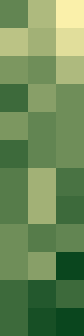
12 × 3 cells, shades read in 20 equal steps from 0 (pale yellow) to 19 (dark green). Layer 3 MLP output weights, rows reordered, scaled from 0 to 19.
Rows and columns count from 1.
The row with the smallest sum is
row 2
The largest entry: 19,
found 2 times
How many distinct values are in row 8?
3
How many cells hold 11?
6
